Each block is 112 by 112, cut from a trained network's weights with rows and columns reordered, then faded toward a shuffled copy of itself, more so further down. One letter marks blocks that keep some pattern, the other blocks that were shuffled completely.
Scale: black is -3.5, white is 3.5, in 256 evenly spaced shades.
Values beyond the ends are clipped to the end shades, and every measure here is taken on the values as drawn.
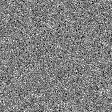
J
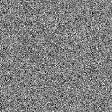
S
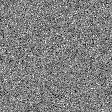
J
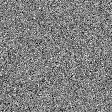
J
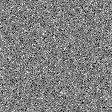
J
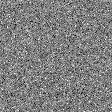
J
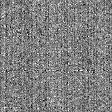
S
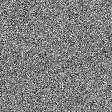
J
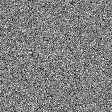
J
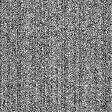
S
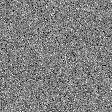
J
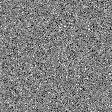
J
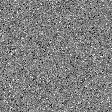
J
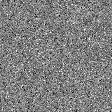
J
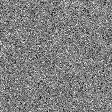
J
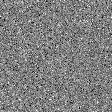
J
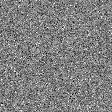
J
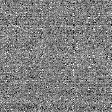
S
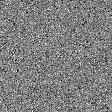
J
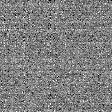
S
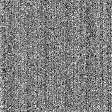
S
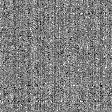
S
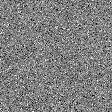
J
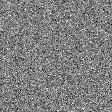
J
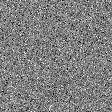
J
